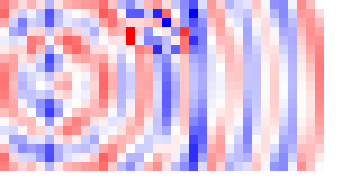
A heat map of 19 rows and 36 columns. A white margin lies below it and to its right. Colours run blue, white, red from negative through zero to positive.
Slope: none. Rings: centred on the middle left. Roughest part: top middle. Odd patch: rougher, in the top middle.
